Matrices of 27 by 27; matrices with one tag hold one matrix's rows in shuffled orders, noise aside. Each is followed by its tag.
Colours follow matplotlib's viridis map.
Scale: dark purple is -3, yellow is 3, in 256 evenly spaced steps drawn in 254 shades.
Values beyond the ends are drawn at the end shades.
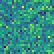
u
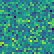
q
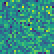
u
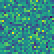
q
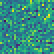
u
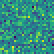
q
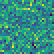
q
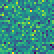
q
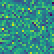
q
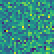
u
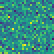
q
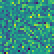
u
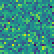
q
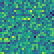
q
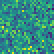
q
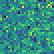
u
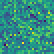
u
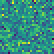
q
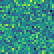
q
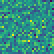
q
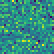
q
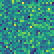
u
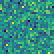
u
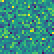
q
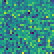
u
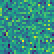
u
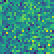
u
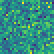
u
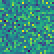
u
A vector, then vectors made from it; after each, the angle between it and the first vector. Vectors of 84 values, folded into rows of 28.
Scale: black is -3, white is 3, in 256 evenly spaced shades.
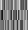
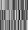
orthogonal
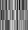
orthogonal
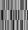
nearly parallel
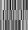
orthogonal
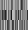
partly aligned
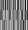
orthogonal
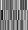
nearly parallel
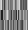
nearly parallel
